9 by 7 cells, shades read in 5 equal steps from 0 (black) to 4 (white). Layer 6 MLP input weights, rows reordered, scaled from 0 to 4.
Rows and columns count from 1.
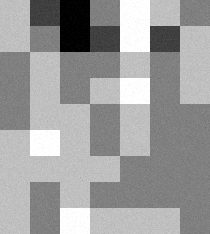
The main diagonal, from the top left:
3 2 2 3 3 2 2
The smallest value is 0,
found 2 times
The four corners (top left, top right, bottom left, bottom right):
3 2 3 2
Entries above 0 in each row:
6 6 7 7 7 7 7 7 7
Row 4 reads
2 3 2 3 4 2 3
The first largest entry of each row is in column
5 5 2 5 2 2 1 1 3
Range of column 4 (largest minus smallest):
2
